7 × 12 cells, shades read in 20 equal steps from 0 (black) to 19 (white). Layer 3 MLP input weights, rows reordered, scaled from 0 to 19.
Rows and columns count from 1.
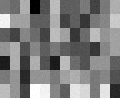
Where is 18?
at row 2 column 1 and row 7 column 5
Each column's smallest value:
2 5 3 0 5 2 5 4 4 4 9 3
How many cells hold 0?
1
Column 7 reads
7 5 12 7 14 12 7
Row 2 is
18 12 12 7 7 13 5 7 4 9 10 15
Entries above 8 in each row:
6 7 6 6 5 10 9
